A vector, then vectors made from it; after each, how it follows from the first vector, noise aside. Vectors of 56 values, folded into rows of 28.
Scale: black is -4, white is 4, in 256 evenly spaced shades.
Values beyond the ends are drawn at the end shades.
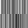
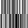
scaled up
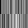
negated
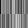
negated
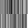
reversed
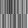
reversed
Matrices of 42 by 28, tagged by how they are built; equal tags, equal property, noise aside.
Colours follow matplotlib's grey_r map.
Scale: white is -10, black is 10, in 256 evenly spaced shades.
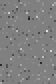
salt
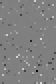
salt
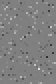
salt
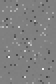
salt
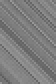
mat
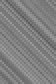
mat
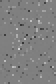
salt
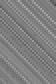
mat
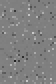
salt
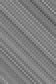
mat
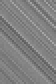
mat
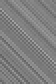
mat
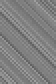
mat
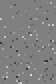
salt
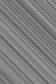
mat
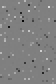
salt
